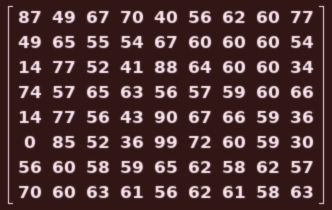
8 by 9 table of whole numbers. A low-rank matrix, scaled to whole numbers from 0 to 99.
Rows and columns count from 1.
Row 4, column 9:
66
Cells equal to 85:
1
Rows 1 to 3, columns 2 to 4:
49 67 70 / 65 55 54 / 77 52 41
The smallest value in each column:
0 49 52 36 40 56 58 58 30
